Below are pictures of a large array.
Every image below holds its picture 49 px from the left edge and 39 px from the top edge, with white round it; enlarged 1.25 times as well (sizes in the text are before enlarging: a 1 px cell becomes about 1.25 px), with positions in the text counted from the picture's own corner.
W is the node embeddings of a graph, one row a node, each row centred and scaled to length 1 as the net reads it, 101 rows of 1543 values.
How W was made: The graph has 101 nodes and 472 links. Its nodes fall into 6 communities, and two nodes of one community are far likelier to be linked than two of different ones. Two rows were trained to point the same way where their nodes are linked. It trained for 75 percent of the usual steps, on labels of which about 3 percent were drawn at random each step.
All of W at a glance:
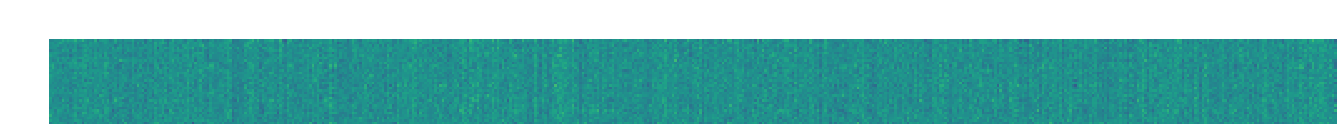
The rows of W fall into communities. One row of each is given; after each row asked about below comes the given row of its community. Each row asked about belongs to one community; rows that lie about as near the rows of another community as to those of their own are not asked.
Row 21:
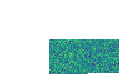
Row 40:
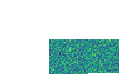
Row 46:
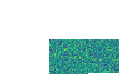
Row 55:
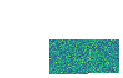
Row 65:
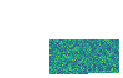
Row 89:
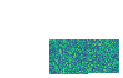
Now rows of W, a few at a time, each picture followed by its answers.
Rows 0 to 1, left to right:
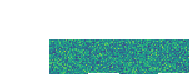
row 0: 21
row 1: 21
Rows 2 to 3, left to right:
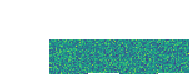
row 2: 46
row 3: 89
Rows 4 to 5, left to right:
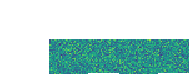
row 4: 40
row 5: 21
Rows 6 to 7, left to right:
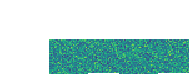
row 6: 89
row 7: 46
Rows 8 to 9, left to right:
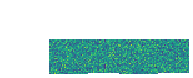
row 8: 40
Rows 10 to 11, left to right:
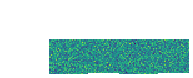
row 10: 46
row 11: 46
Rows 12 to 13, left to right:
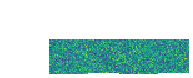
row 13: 46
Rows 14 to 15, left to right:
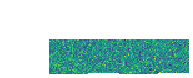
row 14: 21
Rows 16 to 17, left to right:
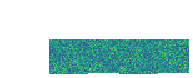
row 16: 89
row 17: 40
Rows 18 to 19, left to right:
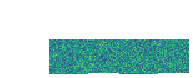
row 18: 55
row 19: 40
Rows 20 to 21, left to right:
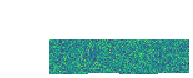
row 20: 21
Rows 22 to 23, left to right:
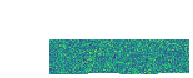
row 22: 55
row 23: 89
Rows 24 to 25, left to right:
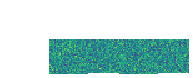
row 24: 46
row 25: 46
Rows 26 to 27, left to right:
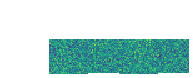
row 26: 89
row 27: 21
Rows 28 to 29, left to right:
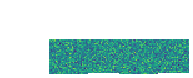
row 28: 89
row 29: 65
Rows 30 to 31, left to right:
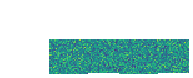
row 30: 65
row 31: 89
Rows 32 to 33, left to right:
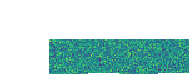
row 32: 65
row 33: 65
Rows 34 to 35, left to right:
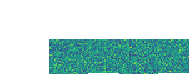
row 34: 65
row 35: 40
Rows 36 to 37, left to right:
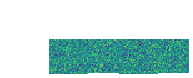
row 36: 40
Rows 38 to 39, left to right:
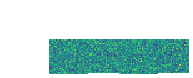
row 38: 89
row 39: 89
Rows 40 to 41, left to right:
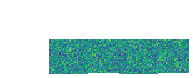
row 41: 55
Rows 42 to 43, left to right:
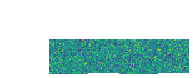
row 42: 46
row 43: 89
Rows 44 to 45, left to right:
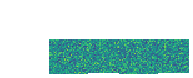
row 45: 89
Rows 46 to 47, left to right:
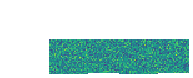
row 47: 21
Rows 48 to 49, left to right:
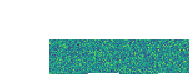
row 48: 55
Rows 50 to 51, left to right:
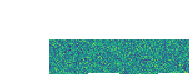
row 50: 89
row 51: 46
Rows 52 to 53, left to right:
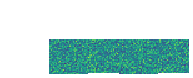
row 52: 55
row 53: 21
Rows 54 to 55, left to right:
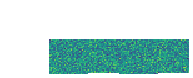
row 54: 55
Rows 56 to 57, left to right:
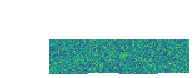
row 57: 46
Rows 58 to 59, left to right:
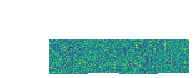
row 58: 55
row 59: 89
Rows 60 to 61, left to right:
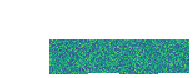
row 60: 55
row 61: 40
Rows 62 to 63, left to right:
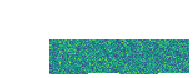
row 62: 55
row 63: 89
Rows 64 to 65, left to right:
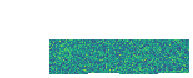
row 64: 46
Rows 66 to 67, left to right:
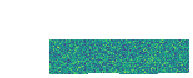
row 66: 65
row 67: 55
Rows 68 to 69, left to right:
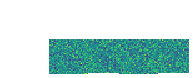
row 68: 40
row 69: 55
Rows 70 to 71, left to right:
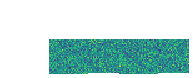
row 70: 46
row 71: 21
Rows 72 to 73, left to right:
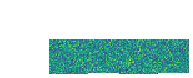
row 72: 55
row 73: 21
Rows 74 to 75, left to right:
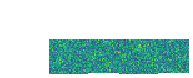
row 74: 55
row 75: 46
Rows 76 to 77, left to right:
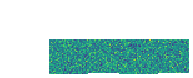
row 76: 55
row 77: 65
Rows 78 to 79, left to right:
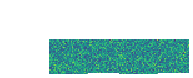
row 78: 21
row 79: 46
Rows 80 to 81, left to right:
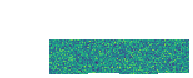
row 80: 46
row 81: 65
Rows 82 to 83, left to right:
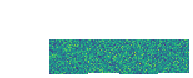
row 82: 40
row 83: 21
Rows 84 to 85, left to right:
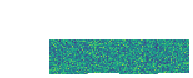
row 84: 89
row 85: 89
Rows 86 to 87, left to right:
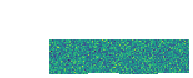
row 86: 89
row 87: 46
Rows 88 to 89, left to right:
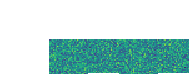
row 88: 46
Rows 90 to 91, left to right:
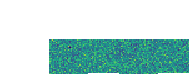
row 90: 55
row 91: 65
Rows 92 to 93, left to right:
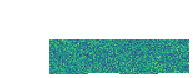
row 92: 89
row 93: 46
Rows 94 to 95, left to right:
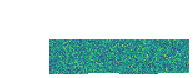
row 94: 40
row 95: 65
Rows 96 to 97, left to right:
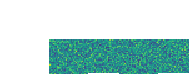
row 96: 65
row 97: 89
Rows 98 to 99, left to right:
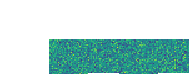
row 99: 65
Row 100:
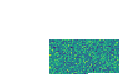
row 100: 55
